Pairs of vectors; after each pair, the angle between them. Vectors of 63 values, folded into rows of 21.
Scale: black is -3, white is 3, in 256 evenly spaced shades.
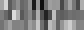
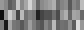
orthogonal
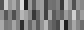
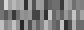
nearly parallel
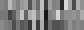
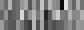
nearly parallel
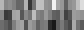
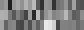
partly opposed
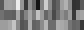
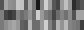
nearly parallel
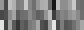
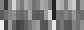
nearly parallel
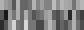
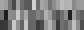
nearly parallel
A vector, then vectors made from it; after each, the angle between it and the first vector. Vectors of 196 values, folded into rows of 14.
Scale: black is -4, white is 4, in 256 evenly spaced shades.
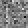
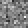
nearly opposite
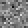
orthogonal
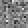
nearly parallel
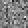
nearly opposite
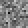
partly aligned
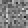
nearly parallel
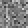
nearly parallel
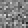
partly opposed
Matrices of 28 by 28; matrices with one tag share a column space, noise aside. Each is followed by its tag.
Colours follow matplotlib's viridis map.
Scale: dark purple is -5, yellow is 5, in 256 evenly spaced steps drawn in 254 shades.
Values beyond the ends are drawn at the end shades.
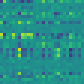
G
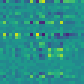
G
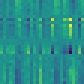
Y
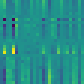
Y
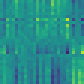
Y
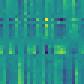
Y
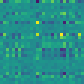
G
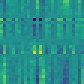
Y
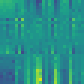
Y
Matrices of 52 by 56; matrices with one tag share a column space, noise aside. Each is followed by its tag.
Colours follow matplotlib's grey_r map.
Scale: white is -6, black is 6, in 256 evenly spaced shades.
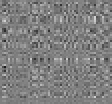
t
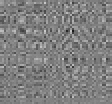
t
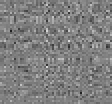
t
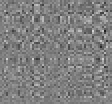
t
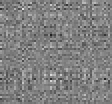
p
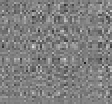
t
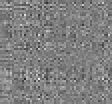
p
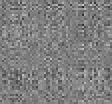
p
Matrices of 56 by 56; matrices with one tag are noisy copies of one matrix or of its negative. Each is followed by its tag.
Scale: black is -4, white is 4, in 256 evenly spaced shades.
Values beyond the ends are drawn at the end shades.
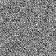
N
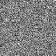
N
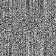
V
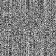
V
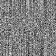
V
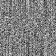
V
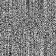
V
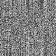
V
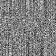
V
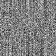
V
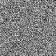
N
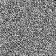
N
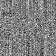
V
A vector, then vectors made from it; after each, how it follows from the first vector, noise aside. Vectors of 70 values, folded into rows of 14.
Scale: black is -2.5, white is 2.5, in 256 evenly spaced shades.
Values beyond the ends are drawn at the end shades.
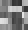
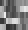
reversed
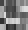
reversed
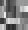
reversed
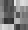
wrapped around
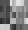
wrapped around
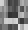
wrapped around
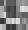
reversed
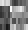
wrapped around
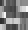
reversed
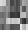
wrapped around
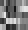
reversed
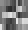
wrapped around
